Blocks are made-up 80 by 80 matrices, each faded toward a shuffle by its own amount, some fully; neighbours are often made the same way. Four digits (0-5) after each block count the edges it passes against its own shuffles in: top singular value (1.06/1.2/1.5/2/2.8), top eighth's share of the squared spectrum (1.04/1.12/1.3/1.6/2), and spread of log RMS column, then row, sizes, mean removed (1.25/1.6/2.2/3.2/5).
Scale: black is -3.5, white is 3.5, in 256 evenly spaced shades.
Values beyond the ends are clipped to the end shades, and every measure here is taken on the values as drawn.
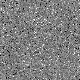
3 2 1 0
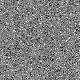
2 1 0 0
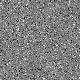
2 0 0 0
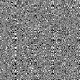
4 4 3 2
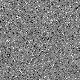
2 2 0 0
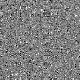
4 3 2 1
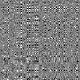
5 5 3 3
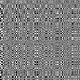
5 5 4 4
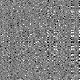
4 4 2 2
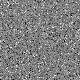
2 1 0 0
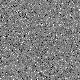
0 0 0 0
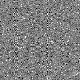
4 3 2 1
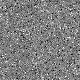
0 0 0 0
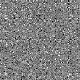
3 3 2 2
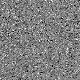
2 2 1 0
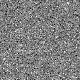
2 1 0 0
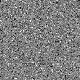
3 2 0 0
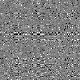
4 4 2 3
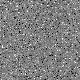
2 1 0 0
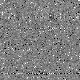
3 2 0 2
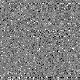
4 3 0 2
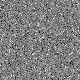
0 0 0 0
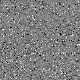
3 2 0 1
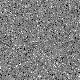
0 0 0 0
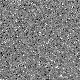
0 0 0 0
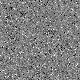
0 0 0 0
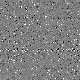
3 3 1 1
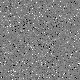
1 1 0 0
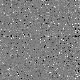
3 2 1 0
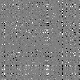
4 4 3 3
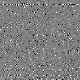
4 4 2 2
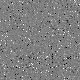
2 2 0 0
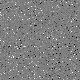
2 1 0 0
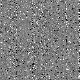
2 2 2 0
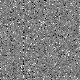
2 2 2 0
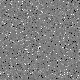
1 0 0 0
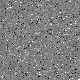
2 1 0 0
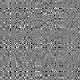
5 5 3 3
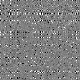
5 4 3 3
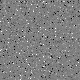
2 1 0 0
